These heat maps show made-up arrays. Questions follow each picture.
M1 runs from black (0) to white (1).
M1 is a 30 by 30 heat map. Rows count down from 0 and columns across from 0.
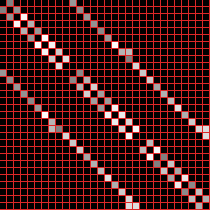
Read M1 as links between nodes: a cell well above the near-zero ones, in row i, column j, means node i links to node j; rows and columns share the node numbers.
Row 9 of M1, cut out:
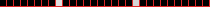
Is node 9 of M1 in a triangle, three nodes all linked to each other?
no
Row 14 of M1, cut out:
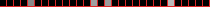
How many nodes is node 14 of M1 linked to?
4
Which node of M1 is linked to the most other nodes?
node 18
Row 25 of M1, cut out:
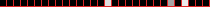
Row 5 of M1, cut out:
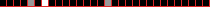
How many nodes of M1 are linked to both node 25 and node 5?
1
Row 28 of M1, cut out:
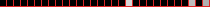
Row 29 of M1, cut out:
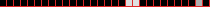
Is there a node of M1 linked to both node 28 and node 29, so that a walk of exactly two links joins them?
yes
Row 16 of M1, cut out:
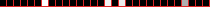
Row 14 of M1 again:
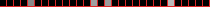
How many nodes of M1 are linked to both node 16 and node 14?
1
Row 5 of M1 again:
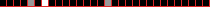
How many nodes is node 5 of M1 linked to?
3
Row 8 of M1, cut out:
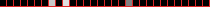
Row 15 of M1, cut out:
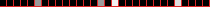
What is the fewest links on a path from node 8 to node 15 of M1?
4
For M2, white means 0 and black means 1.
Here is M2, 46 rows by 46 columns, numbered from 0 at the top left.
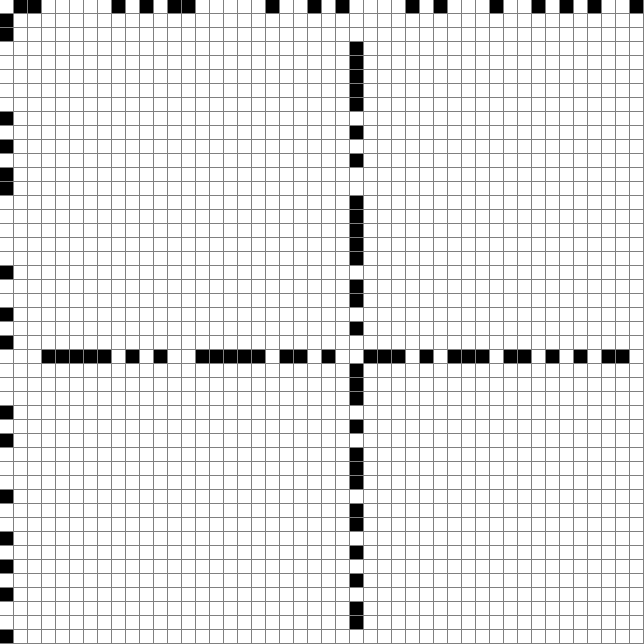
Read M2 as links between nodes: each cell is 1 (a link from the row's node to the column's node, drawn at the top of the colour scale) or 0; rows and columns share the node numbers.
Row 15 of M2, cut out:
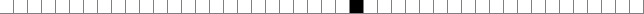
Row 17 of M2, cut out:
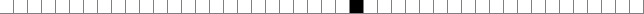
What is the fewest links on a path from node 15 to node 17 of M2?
2
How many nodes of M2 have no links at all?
0
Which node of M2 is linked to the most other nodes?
node 25
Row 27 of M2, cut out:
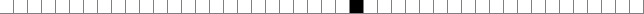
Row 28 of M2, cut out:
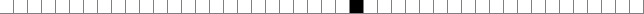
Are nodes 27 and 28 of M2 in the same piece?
yes
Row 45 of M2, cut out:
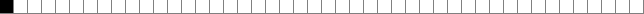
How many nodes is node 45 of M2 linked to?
1
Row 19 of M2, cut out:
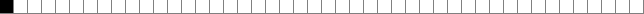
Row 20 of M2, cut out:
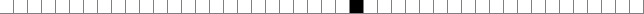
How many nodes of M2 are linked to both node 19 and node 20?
0
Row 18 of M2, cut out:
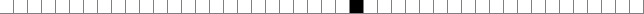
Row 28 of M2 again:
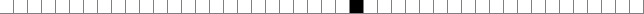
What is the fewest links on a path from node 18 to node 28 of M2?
2
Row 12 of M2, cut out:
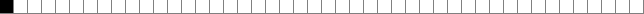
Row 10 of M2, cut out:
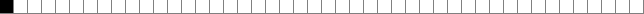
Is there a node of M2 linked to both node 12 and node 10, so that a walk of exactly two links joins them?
yes
